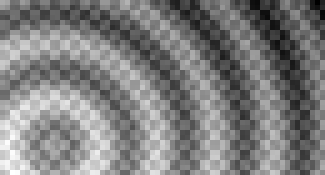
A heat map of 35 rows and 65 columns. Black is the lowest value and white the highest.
Ninth with the highest average: bottom left. Average level on the scale: 50%. Lone odd cells: none. Mirror symmetry: none. Ninth with the lowest average: top right. Rings: centred on the bottom left. Slope: up to the bottom left.
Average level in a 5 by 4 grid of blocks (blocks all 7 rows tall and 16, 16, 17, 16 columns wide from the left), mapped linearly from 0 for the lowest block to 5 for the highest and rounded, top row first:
2 2 1 0
4 3 2 1
4 3 2 2
5 4 3 2
5 5 3 3
